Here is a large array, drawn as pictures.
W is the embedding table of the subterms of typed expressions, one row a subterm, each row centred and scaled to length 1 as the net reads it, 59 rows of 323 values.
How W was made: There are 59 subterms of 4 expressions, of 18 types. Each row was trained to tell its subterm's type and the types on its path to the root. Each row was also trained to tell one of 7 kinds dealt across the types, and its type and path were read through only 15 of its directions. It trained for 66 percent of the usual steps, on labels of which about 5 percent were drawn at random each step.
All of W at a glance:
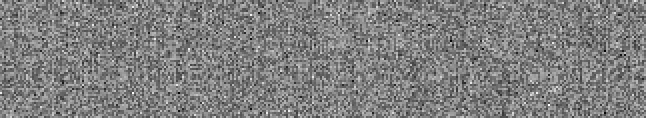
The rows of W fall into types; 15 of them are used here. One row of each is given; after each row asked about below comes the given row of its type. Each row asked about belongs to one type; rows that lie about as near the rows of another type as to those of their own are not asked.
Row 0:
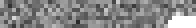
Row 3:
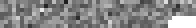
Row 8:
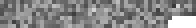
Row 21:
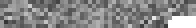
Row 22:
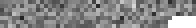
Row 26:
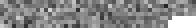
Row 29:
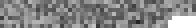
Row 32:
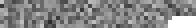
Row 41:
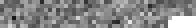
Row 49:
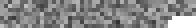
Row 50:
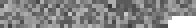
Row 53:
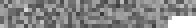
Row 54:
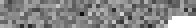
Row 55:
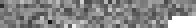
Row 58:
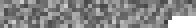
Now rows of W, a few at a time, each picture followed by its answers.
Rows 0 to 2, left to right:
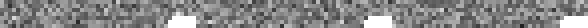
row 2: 3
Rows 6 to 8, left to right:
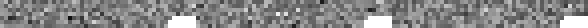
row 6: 49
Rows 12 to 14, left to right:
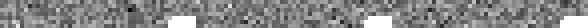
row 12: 50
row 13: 53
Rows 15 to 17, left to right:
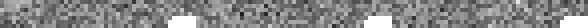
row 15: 21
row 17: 22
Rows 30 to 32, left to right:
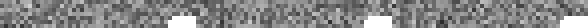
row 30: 21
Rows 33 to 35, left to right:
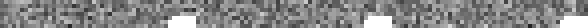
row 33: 55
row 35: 54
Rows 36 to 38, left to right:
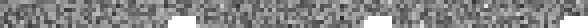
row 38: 8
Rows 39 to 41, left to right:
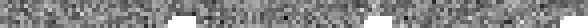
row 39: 8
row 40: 54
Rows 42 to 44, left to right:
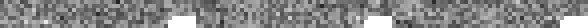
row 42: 29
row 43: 54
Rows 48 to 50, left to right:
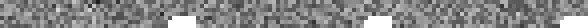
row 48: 21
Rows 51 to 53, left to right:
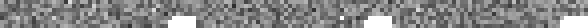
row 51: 3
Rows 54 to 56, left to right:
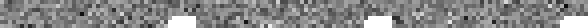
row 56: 3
